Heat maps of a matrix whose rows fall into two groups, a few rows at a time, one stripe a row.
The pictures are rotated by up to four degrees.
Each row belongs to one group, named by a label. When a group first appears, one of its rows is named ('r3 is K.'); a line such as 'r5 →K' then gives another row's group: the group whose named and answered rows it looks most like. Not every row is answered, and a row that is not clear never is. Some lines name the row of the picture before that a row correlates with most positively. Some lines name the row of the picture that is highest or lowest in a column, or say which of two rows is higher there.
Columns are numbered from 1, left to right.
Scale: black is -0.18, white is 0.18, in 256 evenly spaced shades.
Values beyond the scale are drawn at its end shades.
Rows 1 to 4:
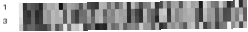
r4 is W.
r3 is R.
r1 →R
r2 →R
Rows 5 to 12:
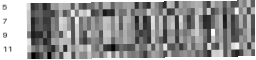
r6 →W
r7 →R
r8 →R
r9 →R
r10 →R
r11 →W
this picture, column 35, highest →11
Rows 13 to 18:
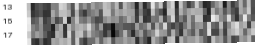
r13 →R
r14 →R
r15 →R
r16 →W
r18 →R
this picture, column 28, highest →16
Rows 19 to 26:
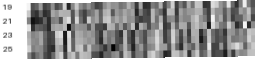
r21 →R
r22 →R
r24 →W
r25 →W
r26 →W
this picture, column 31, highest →26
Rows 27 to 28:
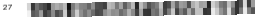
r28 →R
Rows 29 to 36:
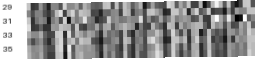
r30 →W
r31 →R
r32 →R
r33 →W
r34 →W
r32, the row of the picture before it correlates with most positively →28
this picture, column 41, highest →29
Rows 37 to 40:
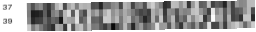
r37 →W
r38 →R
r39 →R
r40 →W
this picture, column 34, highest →39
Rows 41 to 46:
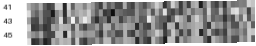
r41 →W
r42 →W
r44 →R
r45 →W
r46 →R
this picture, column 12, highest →43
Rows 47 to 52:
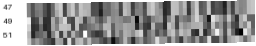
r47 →W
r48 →W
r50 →R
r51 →R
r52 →W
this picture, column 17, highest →49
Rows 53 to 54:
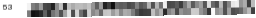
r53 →W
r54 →R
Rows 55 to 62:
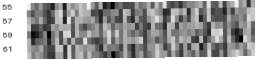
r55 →W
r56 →W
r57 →W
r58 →R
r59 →R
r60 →R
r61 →W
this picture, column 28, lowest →58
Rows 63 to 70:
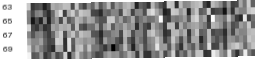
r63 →R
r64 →W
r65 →R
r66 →R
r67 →W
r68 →W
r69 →W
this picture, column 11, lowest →70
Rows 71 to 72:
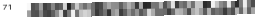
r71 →R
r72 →W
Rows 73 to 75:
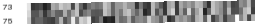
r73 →R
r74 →R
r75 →W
